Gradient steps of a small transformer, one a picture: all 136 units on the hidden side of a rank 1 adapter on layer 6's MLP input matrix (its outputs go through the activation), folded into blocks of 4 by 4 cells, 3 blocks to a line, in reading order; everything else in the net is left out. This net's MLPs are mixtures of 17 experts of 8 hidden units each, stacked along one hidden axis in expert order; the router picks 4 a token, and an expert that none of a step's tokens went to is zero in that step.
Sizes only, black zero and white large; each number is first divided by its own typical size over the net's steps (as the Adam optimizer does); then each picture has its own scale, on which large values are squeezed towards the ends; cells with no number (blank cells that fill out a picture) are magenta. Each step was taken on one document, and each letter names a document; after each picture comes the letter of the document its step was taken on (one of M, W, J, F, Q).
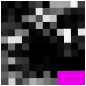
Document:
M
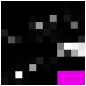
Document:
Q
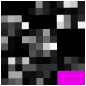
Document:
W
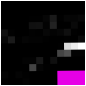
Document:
Q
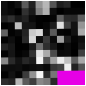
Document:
W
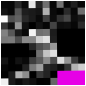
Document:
W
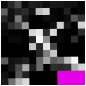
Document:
W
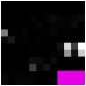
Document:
Q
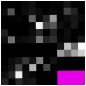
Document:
Q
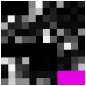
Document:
M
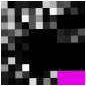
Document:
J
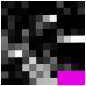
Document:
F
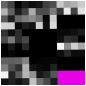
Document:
J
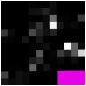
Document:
Q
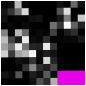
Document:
F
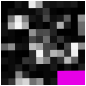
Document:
W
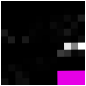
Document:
Q
